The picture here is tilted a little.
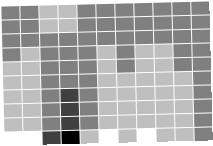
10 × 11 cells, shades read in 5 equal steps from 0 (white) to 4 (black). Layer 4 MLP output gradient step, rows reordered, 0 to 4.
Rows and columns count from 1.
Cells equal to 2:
56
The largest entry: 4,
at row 10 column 4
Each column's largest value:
2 2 3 4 2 2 2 2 2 2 2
